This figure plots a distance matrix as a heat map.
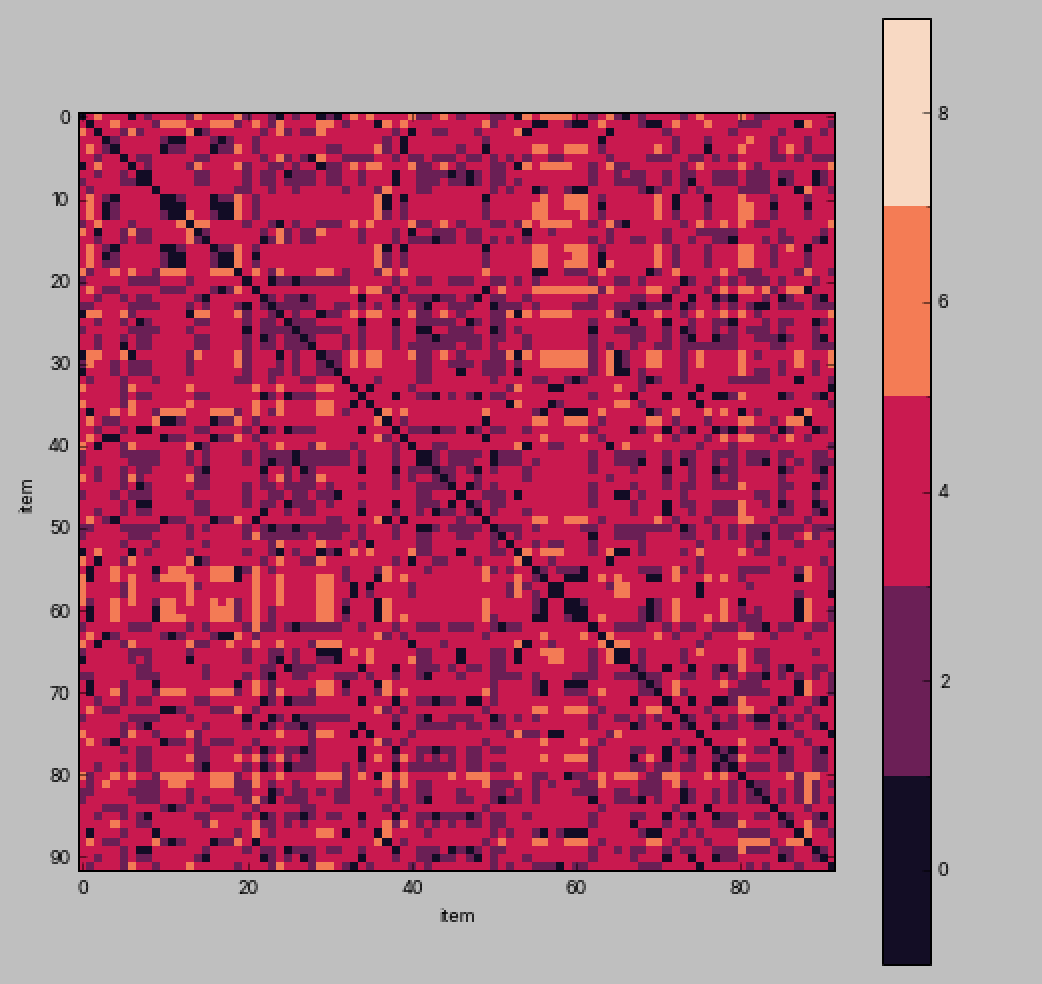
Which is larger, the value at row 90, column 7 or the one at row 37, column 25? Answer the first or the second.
the second
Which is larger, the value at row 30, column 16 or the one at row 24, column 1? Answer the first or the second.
the second
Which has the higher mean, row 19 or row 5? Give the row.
19
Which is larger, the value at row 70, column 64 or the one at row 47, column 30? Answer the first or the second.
the first
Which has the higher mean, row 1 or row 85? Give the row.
1
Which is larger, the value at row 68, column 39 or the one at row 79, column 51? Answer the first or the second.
the first
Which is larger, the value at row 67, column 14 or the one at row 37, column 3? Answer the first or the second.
the first
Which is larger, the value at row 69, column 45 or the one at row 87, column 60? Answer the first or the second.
the first
